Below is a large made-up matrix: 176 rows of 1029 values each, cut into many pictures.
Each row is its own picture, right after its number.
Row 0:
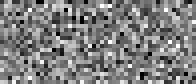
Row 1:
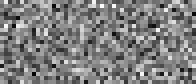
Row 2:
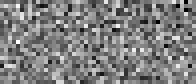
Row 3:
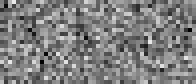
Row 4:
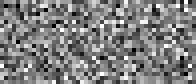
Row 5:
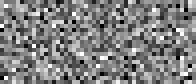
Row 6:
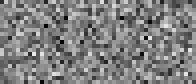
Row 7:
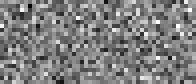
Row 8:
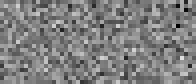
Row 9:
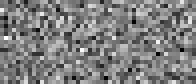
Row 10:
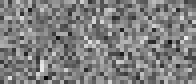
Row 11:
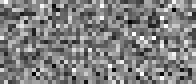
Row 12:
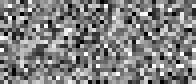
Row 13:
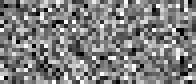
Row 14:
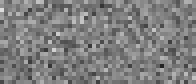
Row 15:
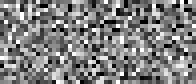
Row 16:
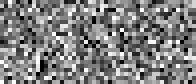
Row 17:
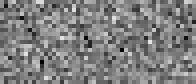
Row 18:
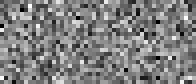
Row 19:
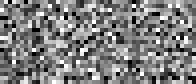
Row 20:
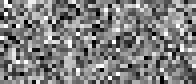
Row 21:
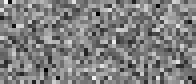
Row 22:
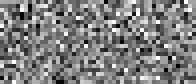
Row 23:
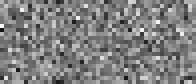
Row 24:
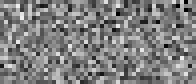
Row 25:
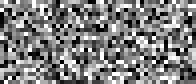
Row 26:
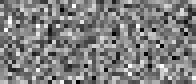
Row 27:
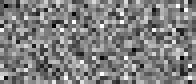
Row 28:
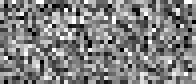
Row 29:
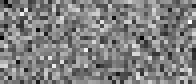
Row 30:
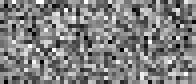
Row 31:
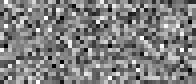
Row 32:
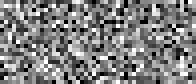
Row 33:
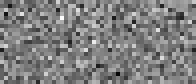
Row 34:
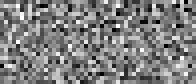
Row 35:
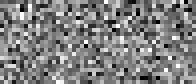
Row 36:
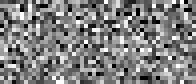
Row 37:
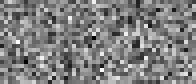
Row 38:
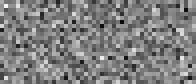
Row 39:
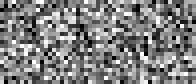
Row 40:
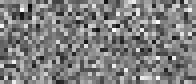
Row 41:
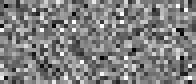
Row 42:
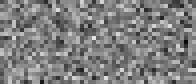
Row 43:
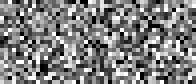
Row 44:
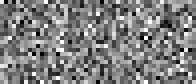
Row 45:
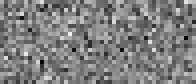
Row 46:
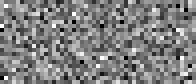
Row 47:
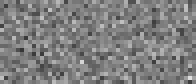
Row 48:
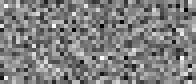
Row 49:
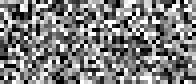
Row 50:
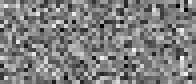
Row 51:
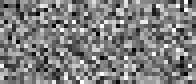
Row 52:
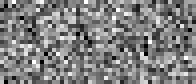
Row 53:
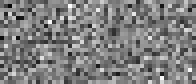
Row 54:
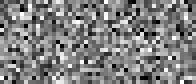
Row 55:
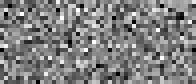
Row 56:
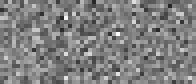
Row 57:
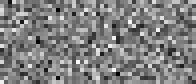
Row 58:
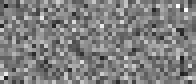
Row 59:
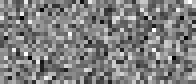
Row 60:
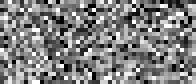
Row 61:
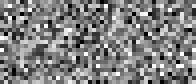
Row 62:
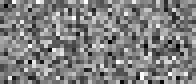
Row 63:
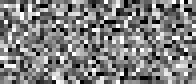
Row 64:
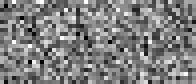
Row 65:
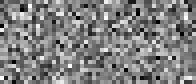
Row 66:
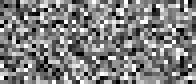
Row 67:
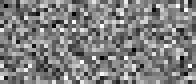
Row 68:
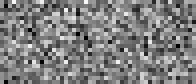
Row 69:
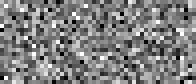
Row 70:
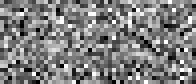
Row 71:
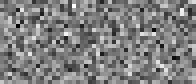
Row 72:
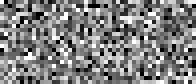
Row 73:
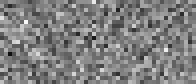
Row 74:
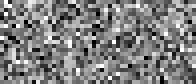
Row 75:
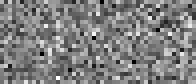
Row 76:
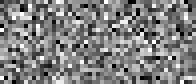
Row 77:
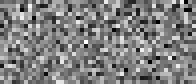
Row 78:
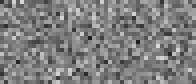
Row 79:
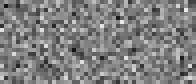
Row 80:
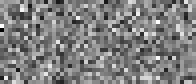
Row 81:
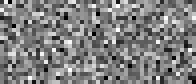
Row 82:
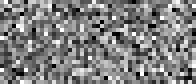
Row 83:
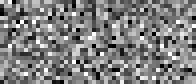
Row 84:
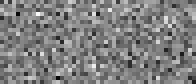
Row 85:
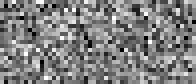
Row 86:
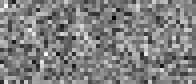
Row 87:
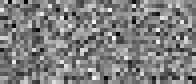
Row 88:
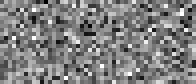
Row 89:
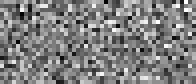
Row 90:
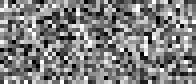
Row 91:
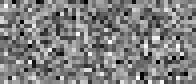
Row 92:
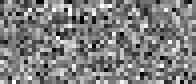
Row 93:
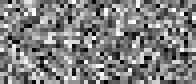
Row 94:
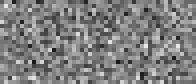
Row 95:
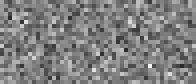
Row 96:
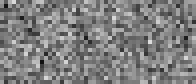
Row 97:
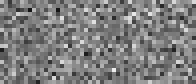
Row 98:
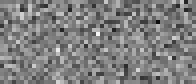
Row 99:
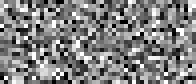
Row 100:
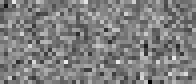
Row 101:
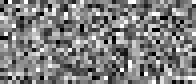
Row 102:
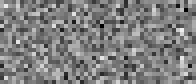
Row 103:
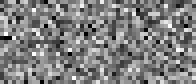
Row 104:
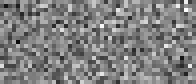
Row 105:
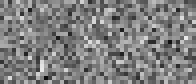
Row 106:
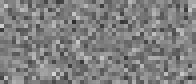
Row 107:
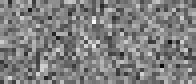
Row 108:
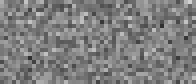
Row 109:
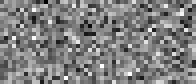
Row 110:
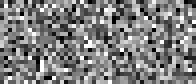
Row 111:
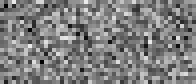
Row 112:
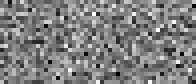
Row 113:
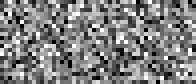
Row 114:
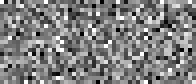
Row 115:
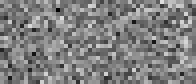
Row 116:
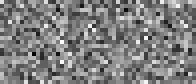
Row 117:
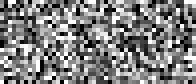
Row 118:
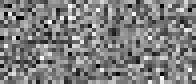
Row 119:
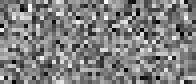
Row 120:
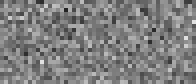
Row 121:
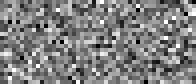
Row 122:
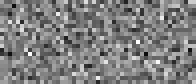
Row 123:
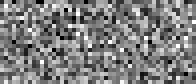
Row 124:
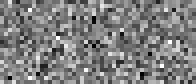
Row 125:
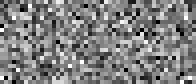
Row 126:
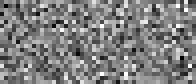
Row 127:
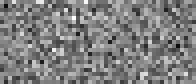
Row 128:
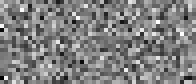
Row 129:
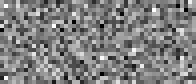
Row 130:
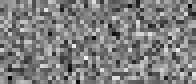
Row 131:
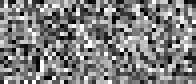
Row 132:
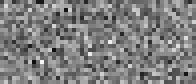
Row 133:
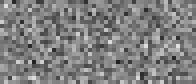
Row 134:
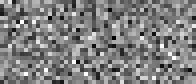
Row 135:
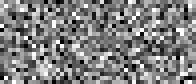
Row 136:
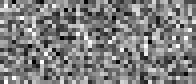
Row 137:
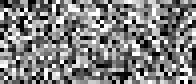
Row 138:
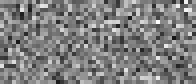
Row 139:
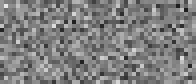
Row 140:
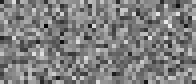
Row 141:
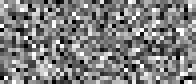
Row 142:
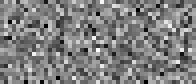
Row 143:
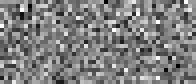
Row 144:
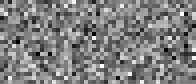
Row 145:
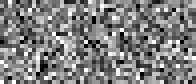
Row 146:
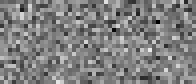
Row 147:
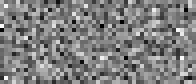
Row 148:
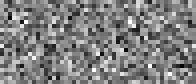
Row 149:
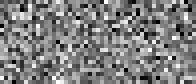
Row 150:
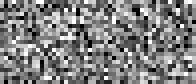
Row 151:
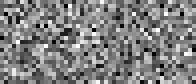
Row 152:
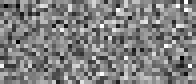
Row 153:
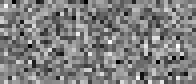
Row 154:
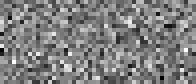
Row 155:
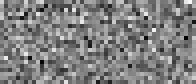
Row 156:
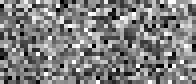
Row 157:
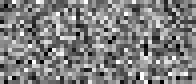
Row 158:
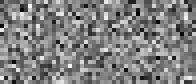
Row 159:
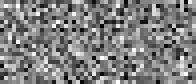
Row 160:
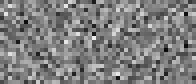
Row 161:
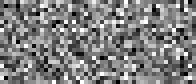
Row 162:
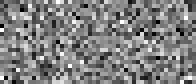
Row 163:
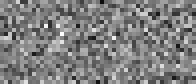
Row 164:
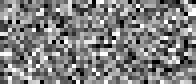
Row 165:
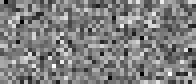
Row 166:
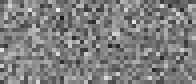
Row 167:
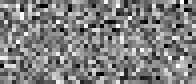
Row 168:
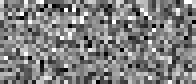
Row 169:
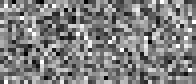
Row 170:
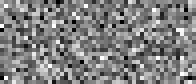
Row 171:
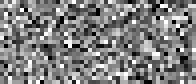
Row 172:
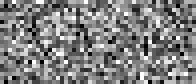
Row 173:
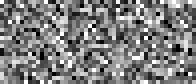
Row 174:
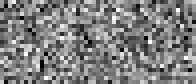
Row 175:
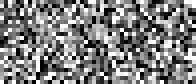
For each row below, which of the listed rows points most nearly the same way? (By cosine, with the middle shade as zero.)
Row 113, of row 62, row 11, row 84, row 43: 84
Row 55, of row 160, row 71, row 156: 156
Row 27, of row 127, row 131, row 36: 127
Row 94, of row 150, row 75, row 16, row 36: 16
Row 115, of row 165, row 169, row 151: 165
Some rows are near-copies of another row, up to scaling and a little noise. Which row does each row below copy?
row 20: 74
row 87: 19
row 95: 148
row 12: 61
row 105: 10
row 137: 29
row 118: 53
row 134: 83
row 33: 55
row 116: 173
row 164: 121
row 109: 88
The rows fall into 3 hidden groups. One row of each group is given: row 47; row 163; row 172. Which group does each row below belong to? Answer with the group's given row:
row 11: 163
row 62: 172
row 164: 163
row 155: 172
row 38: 47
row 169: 172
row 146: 47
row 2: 47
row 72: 163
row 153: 172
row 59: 172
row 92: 172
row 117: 172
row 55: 163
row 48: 47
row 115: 163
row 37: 163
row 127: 172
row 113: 163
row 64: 172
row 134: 163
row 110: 172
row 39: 172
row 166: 163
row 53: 163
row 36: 47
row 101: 163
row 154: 163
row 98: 47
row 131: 172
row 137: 163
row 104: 47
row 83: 163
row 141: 47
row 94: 172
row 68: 172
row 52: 172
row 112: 163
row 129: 47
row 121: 163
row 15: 47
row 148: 163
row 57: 163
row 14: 172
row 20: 163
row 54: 47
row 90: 172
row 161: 47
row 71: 163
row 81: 163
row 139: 47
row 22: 47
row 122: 163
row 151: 163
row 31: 163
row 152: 47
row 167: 47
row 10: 172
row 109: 163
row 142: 163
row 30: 172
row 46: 47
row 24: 47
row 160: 163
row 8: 47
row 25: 163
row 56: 163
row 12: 163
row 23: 47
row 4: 47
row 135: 47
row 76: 47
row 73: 163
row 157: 172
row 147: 47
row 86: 172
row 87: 163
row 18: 47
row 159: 47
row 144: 163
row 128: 47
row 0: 172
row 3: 172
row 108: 172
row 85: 172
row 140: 163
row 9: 163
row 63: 47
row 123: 172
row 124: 172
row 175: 172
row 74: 163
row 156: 163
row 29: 163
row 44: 163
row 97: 163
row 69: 47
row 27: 47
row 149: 47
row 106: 47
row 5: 47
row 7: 47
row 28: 172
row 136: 172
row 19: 163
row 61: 163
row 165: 163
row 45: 172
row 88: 163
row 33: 163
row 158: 47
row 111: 172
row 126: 47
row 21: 163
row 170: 47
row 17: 172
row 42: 163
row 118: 163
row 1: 163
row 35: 47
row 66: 47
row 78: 163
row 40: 47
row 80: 47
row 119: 47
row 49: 47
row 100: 172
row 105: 172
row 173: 163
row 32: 47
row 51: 47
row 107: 172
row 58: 47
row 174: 172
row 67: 47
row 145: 172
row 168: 172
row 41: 47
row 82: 163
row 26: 163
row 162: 47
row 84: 163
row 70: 163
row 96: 172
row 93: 163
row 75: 163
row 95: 163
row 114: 163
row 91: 172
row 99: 47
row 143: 47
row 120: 172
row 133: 172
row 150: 172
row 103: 163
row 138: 47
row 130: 163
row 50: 47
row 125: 47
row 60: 163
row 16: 172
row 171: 163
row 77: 47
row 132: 172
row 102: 47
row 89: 47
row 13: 47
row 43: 172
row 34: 47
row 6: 163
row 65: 47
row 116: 163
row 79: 47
